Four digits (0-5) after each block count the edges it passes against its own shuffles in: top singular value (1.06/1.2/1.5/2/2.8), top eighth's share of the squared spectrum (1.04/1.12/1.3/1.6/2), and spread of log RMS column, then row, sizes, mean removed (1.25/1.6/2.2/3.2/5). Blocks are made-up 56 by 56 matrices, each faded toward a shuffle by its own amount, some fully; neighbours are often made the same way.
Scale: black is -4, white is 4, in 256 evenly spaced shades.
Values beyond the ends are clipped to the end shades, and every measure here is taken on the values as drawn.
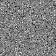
0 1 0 0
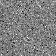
0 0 0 0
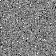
0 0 0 0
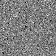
0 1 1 0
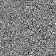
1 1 2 0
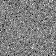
0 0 0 0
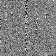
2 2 2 0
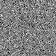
0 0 0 0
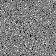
0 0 0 0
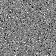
0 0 0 0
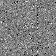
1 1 1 0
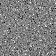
0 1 0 0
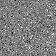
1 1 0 0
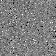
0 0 0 0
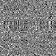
4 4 2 2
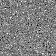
1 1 0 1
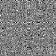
4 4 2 2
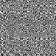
4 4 2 3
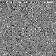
3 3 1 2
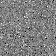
2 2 0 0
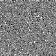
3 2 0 1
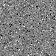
1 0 0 0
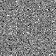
3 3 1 2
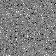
2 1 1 0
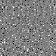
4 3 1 1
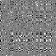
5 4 3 3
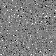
2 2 0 1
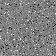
2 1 0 0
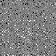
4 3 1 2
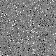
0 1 0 0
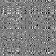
4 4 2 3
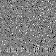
3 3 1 1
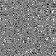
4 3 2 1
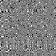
4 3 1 2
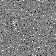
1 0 0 0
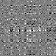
4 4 2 3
